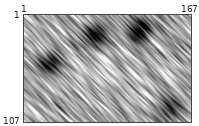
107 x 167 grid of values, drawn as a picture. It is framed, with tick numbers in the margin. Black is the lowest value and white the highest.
There are four dips. The ninth with the highest average is the centre. Neither half mirrors the other.
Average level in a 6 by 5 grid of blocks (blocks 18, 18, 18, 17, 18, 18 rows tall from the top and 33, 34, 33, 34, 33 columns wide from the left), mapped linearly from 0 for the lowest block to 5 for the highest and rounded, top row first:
43203 / 42113 / 13444 / 34544 / 34442 / 43431
